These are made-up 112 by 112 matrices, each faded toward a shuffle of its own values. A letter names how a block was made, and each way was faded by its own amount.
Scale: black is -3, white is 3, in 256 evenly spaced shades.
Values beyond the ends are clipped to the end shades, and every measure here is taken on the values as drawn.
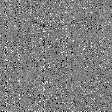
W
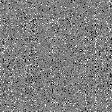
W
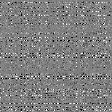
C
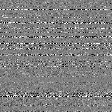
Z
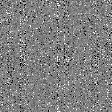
W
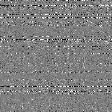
C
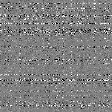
C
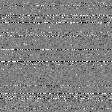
Z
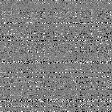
C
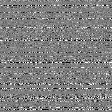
Z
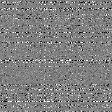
C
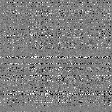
C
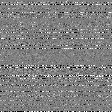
Z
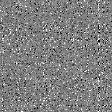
W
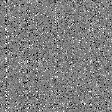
W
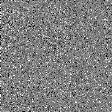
W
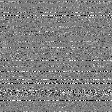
Z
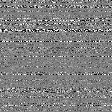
Z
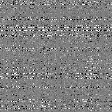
C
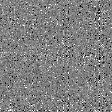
W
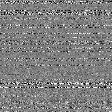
Z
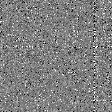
W
